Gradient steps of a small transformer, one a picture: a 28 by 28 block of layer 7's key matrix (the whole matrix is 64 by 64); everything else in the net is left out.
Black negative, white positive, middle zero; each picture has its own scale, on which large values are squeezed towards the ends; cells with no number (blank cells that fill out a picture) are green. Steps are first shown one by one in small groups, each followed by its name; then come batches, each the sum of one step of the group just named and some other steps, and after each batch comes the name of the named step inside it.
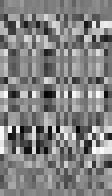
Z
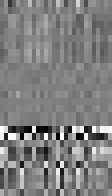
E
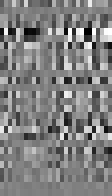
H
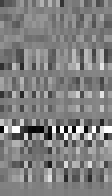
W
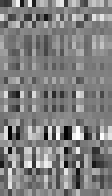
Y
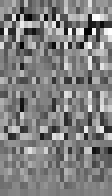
H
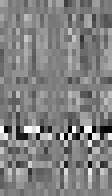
E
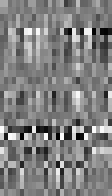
E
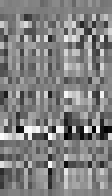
H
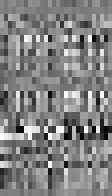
Z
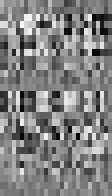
E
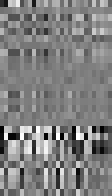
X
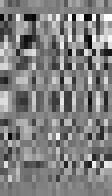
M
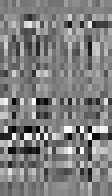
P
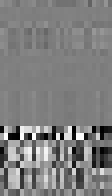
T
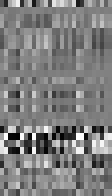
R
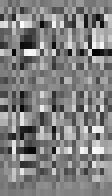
M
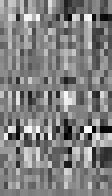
R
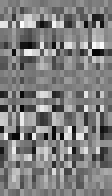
T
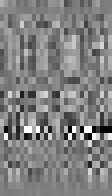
M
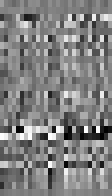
M
